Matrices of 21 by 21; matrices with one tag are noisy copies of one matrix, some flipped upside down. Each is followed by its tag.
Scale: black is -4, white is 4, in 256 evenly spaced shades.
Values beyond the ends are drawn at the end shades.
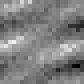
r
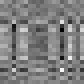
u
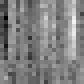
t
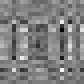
u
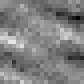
r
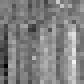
t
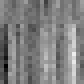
t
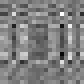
u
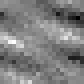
r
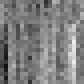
t
